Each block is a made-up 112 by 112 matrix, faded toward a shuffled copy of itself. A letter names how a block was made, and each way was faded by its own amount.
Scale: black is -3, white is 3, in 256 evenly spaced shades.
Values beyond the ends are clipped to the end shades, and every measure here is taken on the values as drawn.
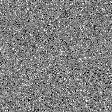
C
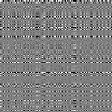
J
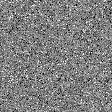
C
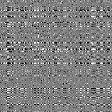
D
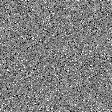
C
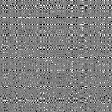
D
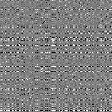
D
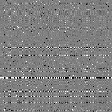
D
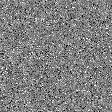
C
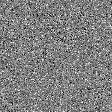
C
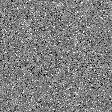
C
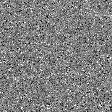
C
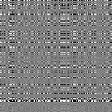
J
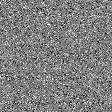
C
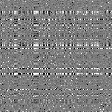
D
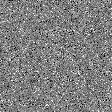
C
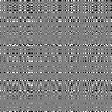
J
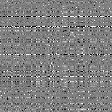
D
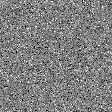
C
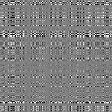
J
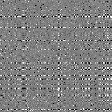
D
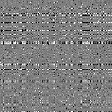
D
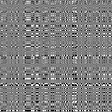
J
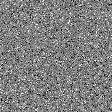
C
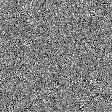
C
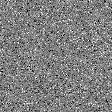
C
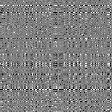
D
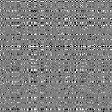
D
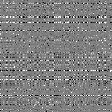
D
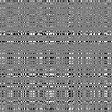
J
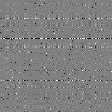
D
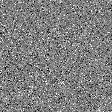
C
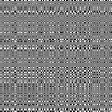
J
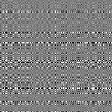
J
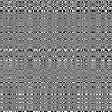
J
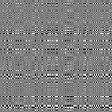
J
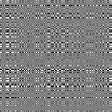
J
